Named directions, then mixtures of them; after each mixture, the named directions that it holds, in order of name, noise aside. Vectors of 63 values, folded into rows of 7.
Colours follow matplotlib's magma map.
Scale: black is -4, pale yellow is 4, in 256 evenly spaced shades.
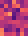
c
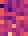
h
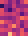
h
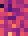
c, h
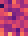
c, h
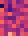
c, h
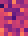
c, h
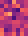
c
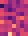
h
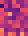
c, h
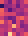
h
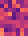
c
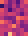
h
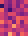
h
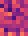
c, h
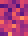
c, h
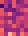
c, h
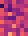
c, h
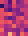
c, h
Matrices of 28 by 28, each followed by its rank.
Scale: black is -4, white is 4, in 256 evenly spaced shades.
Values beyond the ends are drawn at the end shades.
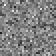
full rank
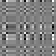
one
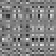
two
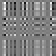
one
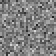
full rank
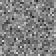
full rank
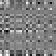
two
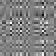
two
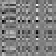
two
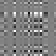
one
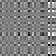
one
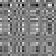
two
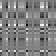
one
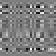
two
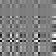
one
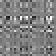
two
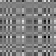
one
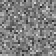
full rank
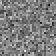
full rank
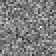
full rank
